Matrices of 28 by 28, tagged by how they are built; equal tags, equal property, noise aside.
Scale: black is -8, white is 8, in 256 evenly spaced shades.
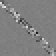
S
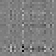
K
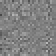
K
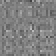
K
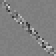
S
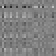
K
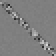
S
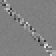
S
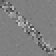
S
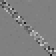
S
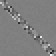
S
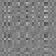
K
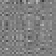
K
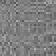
K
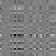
K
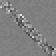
S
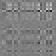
K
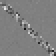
S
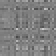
K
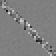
S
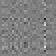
K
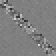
S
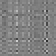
K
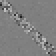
S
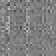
K
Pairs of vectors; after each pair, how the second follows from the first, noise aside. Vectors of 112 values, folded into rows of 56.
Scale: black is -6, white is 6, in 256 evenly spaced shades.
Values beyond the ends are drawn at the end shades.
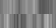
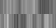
copied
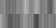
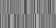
sign-scrambled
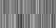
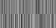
sign-scrambled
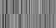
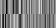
scaled up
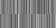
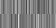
copied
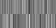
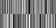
scaled up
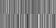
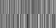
copied
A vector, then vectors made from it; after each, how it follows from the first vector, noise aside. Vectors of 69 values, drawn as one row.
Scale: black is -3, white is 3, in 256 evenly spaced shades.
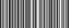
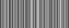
shrunk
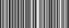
copied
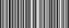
copied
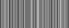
shrunk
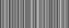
shrunk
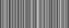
shrunk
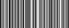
copied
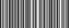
copied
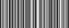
copied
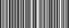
copied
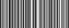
copied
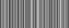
shrunk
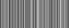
shrunk
